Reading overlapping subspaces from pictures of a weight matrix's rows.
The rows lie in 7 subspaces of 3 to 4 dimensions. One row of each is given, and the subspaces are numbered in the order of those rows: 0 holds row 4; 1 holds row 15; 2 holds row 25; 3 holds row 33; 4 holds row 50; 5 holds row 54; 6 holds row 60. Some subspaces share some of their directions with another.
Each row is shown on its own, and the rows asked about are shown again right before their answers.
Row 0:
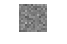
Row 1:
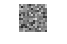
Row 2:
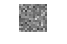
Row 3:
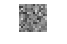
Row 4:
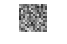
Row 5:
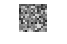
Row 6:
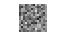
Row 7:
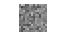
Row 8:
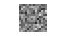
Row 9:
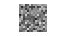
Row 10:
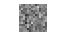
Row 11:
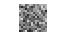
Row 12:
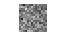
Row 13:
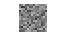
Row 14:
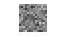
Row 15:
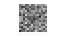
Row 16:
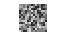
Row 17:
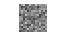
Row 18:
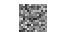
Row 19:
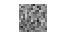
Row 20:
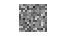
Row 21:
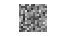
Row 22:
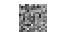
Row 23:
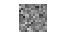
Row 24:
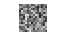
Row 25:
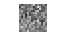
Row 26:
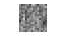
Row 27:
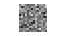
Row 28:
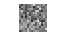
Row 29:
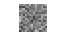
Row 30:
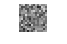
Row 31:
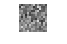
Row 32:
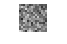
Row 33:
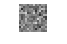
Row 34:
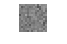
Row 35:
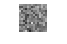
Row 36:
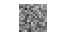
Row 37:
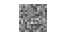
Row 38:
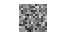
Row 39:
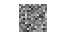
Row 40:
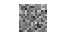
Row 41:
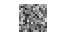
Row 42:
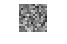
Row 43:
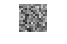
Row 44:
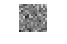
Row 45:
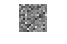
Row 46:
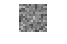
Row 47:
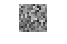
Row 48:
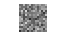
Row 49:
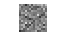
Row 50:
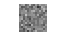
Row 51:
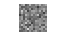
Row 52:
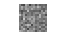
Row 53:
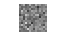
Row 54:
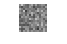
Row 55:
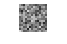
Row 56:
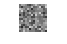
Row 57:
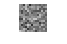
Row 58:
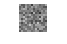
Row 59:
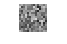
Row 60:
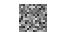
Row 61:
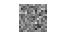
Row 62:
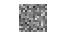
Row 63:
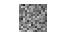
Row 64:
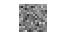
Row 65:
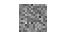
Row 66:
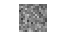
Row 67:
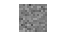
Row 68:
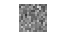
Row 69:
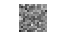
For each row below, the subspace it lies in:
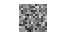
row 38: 6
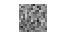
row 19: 2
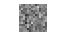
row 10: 0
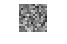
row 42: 6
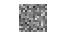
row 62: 5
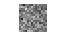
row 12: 1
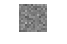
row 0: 1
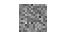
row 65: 1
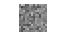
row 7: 5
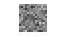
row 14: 6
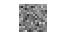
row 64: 6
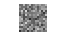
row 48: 5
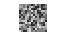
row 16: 3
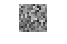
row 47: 2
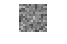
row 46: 1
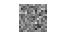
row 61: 3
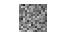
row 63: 6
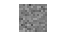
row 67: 4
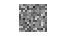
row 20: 5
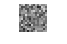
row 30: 4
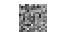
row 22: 5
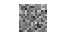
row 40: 3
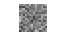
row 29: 1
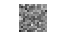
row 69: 0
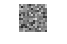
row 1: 4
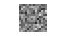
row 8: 3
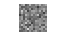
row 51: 0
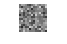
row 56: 4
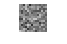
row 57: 4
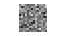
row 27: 4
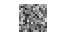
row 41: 0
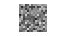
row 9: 6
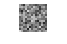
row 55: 4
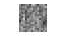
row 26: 2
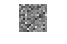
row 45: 6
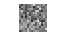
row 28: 2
